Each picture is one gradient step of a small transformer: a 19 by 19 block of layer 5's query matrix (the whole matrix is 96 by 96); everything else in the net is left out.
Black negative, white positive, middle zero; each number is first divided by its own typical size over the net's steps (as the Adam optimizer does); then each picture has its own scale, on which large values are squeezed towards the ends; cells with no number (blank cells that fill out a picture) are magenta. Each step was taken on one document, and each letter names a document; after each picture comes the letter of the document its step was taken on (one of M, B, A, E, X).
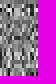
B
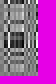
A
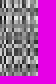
B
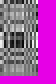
A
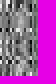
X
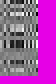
A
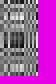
A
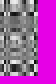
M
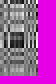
A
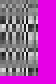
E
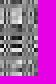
M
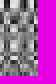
M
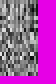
B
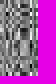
X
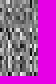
X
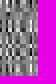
X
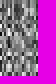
B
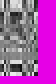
M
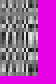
E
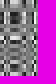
M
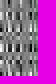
X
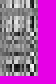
B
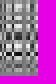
B
